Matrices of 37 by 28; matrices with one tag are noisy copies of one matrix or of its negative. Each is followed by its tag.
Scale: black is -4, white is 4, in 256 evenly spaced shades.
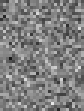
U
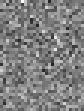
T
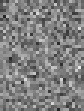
U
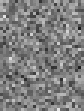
U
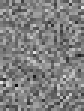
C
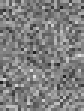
C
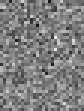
T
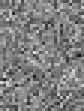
C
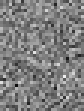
C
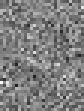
C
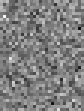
U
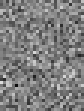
C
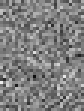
C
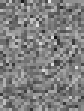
T
